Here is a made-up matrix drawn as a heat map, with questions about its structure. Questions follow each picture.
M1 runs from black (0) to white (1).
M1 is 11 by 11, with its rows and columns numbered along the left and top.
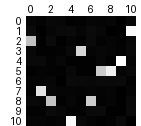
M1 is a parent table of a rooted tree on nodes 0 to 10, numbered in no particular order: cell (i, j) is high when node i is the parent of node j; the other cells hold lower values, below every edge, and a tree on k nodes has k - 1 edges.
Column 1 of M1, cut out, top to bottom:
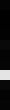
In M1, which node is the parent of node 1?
7
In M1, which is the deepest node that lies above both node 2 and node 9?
5
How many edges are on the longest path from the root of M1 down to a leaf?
6
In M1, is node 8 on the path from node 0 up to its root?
yes
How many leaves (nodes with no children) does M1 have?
3
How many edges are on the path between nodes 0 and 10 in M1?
6
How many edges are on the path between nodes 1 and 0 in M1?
5
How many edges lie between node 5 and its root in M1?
1
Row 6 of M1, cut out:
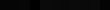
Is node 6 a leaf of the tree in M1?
yes
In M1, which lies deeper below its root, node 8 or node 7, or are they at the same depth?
the same depth
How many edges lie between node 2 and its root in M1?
3
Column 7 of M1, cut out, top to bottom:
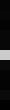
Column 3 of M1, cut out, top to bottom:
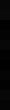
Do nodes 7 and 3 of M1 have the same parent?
no
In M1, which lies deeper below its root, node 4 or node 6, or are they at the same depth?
node 4
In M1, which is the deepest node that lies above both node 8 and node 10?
5
